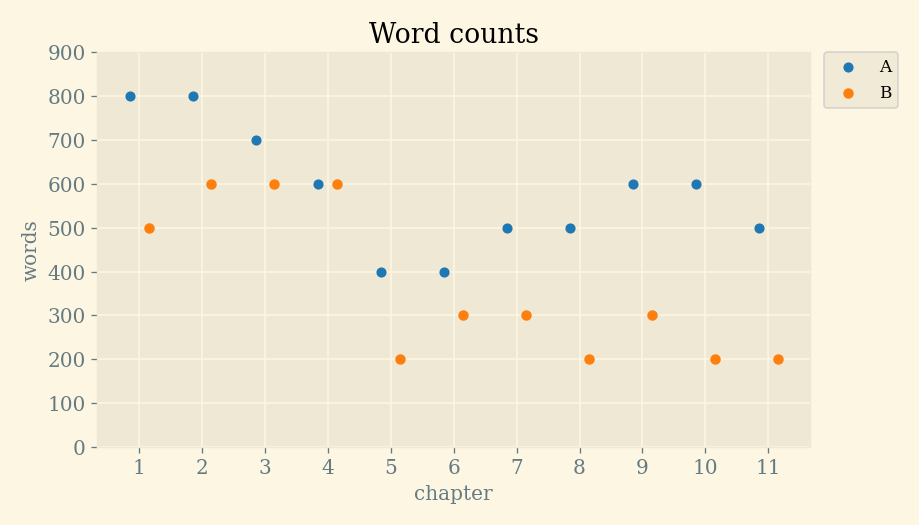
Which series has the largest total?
A
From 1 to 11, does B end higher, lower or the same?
lower
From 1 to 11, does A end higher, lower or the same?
lower
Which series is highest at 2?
A
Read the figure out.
Title: Word counts
x-axis: chapter, ticks 1 2 3 4 5 6 7 8 9 10 11
y-axis: words, ticks 0 100 200 300 400 500 600 700 800 900
Legend: A, B
Values:
A: 800 800 700 600 400 400 500 500 600 600 500
B: 500 600 600 600 200 300 300 200 300 200 200
